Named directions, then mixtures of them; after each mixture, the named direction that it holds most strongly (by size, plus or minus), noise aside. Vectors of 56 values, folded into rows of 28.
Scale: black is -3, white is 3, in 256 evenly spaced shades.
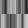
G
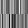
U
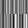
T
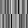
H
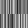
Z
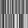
T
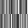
H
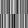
U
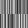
Z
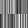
Z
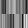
G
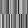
H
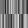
H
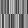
H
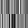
U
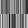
U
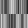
G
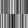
U
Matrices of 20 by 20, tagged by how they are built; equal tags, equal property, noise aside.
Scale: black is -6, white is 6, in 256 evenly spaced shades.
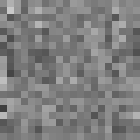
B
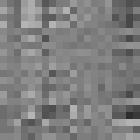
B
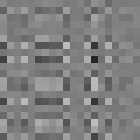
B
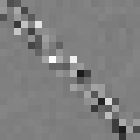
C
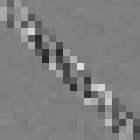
C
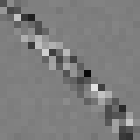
C
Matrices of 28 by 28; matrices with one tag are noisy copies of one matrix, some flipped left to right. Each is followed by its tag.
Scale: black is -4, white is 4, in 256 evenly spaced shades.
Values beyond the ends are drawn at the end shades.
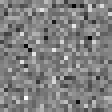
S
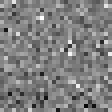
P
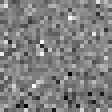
P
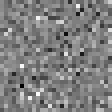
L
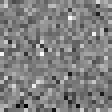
P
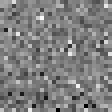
P
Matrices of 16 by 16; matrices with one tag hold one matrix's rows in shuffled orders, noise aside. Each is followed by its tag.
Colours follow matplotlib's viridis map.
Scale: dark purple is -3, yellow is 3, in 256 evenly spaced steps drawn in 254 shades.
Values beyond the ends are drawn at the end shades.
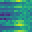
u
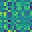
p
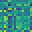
p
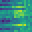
u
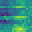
u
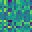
p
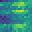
u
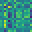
p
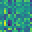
p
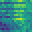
u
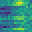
u
